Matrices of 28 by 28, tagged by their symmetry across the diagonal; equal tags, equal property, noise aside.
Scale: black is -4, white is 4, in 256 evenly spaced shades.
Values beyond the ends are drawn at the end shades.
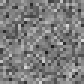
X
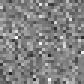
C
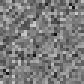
X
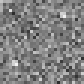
X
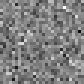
C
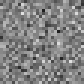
C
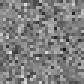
C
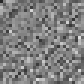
X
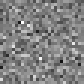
C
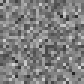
X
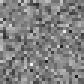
X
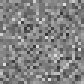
X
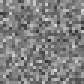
C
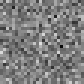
C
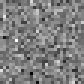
C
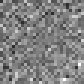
X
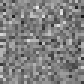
C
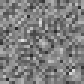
X
